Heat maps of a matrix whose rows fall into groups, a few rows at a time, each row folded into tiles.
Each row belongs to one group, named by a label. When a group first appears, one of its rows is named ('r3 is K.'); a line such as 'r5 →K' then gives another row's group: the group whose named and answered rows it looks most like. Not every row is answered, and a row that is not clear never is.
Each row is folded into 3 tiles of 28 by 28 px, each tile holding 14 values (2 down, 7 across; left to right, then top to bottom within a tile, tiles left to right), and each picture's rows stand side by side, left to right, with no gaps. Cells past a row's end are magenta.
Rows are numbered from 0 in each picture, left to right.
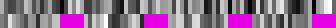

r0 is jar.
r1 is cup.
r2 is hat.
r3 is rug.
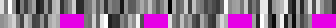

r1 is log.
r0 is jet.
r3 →hat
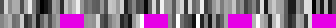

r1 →jar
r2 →hat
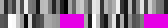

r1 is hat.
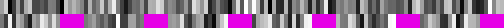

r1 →rug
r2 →jar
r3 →jet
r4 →jar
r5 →jar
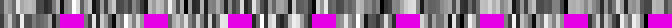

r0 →rug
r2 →jet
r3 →log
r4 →cup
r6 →log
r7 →log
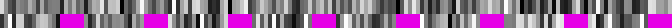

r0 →log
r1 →rug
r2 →rug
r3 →rug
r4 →jar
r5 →cup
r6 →jet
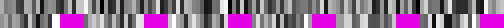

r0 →jar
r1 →jet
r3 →jar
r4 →hat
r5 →log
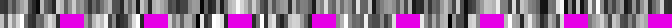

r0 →cup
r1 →cup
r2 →cup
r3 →log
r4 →hat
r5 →cup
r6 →hat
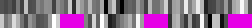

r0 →jar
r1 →log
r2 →rug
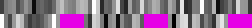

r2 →jet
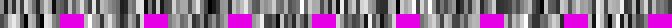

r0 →jar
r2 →rug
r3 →hat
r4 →rug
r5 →jet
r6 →cup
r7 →hat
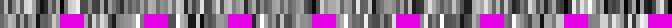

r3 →jar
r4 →hat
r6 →jar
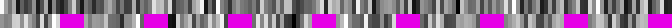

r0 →jet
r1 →cup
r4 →hat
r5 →log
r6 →jet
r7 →jet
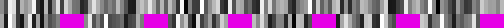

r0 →hat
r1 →rug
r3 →hat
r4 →jar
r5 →cup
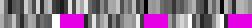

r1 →log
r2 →cup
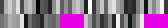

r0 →rug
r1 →rug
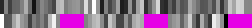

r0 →cup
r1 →jet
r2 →cup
